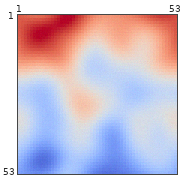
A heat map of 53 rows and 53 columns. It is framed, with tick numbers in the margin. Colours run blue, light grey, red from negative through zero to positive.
Slope: up to the top. Grain: smooth. Lone odd cells: none. Odd rows or columns: none.
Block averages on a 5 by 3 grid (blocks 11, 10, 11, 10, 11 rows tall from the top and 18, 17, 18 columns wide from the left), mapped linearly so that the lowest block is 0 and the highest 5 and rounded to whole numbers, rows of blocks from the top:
5 3 4 / 3 2 3 / 1 2 1 / 1 1 2 / 0 0 1
